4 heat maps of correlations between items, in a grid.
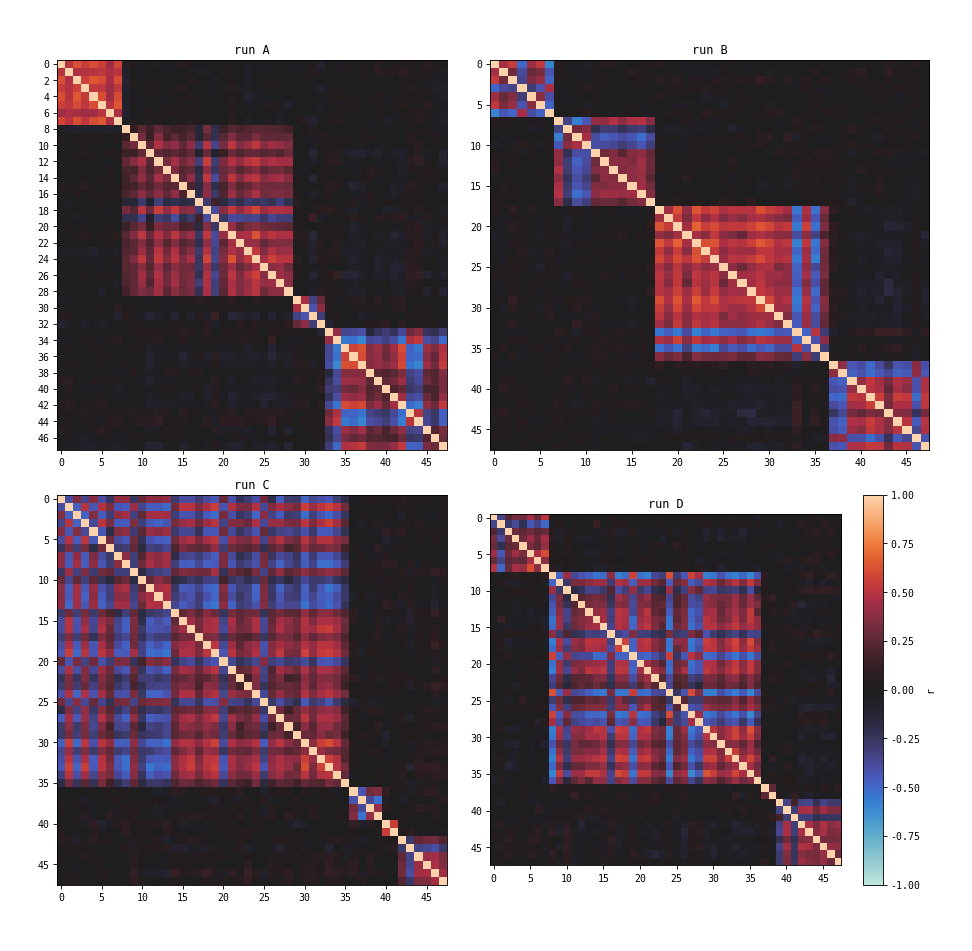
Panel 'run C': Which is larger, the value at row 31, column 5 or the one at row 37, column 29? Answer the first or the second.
the first
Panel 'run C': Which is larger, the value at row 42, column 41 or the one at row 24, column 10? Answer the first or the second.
the first
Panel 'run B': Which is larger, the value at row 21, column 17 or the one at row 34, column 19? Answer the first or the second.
the second
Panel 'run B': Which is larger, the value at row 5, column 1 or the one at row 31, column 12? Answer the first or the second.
the first
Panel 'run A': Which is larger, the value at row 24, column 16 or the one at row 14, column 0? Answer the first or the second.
the first
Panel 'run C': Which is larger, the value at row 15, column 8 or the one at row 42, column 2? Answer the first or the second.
the second
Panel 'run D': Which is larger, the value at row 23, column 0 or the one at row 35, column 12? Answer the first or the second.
the second
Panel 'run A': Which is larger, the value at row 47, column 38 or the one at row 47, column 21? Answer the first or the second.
the first
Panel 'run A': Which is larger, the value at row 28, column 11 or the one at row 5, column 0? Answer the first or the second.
the second
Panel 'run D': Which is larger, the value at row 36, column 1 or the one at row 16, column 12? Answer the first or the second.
the first
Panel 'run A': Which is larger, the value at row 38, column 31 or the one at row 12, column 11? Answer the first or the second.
the second
